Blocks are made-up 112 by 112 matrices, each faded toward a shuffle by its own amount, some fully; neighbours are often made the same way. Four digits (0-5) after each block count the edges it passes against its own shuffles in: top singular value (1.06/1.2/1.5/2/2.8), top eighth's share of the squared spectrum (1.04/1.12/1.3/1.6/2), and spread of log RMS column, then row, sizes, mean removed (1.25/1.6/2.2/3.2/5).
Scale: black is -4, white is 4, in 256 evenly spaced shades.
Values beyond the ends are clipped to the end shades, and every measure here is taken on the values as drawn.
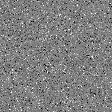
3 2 0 0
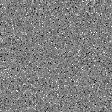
3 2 1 1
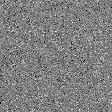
3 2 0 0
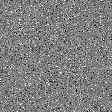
3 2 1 0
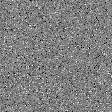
3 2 1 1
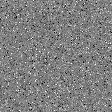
0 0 0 0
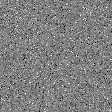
2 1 0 0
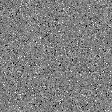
3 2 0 0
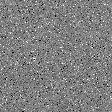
0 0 0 0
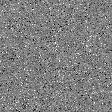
2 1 0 0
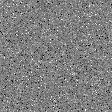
1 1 0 0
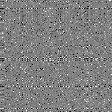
5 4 2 3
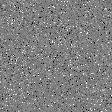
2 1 0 0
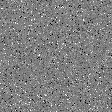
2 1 0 0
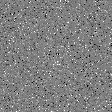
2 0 0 0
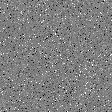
0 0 0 0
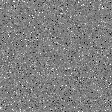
1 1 0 0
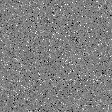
2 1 0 1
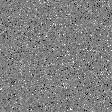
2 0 0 0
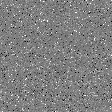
2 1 0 0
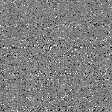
3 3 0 3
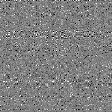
4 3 2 3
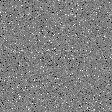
1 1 0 0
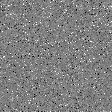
2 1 0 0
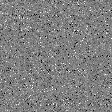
3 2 0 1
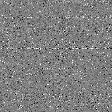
3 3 1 2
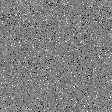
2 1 0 0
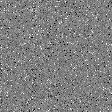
1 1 1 1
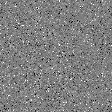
1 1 1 1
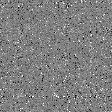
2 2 2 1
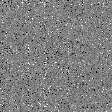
2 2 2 1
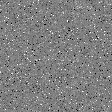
0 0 0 0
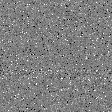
1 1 0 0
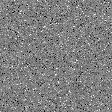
0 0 0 0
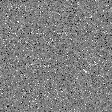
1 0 0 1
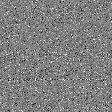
1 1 0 1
